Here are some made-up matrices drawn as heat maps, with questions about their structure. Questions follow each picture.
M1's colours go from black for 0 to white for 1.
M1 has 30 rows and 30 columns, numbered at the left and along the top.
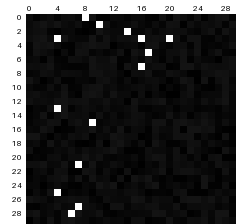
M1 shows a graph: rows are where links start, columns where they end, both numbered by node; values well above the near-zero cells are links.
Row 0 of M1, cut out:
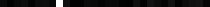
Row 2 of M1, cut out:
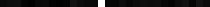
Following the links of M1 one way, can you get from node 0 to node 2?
no
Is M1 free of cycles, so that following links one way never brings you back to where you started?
yes
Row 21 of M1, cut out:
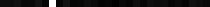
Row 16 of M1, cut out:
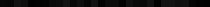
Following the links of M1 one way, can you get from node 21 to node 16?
yes
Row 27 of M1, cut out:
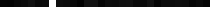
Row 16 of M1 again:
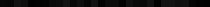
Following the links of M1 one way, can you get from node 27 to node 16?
yes
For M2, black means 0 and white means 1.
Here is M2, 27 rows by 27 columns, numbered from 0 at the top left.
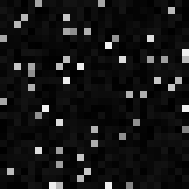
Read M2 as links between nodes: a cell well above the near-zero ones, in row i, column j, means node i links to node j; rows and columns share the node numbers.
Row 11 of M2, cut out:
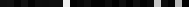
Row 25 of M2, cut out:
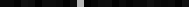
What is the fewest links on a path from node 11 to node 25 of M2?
1
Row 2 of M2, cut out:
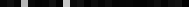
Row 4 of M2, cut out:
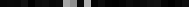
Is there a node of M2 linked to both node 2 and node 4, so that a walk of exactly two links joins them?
yes
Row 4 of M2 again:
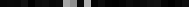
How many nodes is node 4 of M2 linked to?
3
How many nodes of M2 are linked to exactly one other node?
12
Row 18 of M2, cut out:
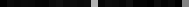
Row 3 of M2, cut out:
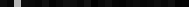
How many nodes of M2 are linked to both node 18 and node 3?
0
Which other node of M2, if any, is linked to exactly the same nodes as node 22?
node 25
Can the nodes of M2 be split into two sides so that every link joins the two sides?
yes
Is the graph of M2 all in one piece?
yes
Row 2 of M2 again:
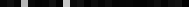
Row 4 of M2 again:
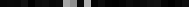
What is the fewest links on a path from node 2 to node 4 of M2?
2
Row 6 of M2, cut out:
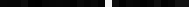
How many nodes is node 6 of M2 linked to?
1
